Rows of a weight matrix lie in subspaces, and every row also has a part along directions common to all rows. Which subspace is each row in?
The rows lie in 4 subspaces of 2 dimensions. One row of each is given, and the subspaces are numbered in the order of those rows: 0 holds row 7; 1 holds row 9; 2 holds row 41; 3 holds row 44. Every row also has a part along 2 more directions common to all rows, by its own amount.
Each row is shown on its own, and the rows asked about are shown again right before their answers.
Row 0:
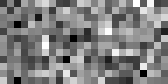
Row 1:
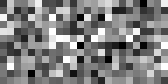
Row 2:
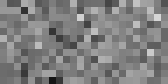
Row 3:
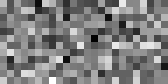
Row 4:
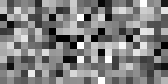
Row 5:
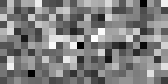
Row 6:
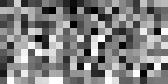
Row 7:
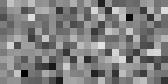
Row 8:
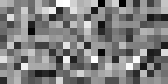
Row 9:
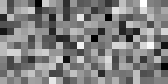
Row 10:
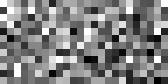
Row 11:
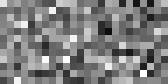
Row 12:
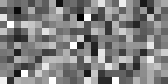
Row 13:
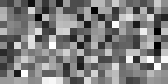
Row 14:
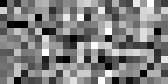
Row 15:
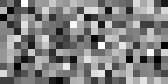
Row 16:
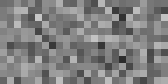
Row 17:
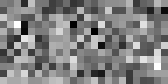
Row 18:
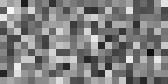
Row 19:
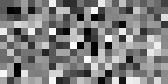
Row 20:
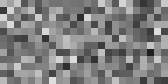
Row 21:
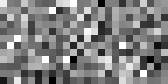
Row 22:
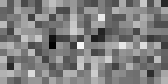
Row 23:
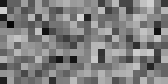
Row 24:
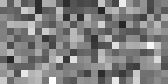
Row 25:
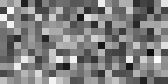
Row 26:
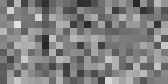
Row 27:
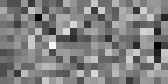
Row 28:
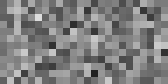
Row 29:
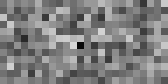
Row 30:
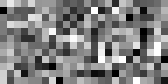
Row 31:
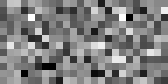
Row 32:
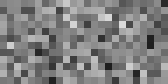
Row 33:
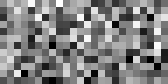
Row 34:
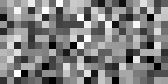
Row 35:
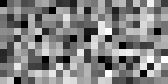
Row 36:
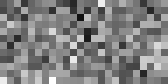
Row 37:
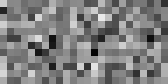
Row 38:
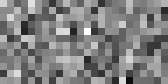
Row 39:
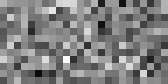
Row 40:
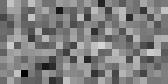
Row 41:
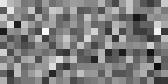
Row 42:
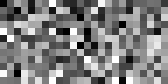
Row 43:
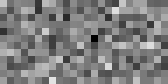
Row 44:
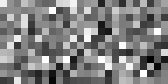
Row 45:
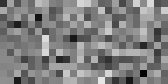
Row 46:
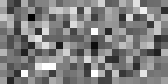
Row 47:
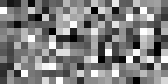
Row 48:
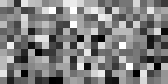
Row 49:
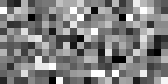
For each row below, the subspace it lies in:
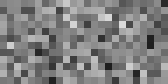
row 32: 1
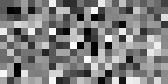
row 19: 2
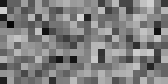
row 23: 2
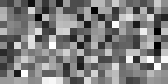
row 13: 0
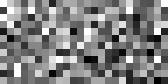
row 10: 2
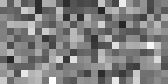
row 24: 1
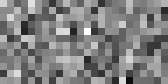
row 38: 2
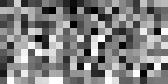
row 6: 1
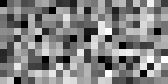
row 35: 3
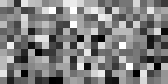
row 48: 1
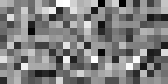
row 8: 3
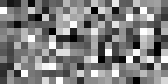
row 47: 0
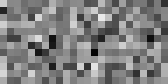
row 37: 1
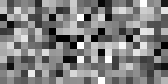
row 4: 1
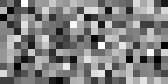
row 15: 2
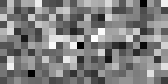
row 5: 1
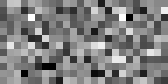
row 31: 0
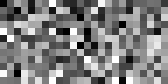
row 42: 2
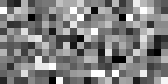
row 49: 0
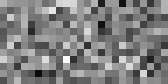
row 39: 3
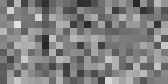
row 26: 3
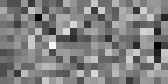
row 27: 0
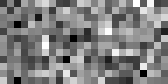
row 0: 3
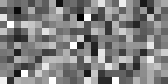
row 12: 0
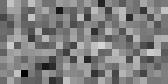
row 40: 0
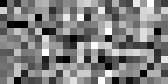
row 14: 3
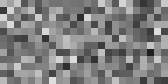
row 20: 2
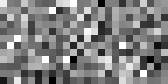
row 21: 3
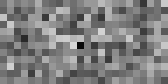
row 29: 1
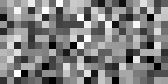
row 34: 0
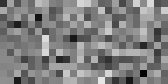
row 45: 3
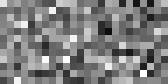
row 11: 3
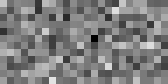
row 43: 1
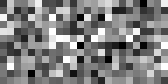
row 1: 1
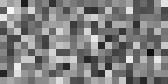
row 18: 2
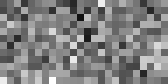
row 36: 3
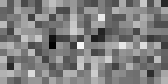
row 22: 1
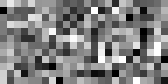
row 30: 0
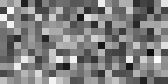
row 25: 2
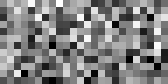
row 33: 0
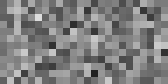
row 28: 0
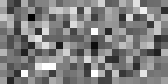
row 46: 0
